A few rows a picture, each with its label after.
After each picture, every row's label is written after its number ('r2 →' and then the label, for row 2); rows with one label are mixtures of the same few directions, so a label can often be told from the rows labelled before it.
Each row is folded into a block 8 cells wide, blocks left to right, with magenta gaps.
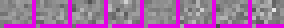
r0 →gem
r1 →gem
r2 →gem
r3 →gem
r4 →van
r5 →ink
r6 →gem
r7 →ink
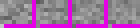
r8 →gem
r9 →van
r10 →gem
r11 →gem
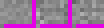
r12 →ink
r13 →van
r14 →van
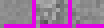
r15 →ink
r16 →ink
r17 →van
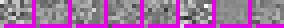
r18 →van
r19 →ink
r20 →ink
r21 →gem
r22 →ink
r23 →gem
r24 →gem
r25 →gem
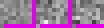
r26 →van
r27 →ink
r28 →gem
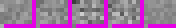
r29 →gem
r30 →van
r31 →van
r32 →van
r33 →ink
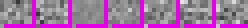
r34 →gem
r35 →van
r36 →gem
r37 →ink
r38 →gem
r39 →van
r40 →gem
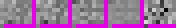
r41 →ink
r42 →ink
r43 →van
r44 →van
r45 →ink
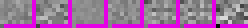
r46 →gem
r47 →gem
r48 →ink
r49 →van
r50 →van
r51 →van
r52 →gem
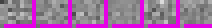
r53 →van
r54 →gem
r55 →van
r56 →van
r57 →gem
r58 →ink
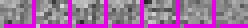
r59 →ink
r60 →gem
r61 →ink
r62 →ink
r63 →van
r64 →gem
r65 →gem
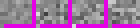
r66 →gem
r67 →van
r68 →gem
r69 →van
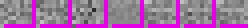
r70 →van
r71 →van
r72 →ink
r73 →ink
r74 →van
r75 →van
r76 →van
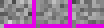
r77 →ink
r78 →gem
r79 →van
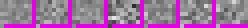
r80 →gem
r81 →ink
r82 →gem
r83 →gem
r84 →van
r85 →gem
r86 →gem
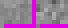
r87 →ink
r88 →gem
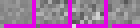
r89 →ink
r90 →ink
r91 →gem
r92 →gem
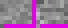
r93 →gem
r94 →van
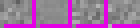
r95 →gem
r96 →van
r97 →gem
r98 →gem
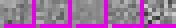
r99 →ink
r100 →gem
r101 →gem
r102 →ink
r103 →van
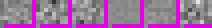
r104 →gem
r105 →gem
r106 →ink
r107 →van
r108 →van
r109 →gem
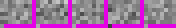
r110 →gem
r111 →ink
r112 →van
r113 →gem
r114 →ink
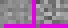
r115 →van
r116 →van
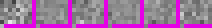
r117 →ink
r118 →gem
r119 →ink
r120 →van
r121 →ink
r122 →van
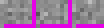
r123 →van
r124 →van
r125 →gem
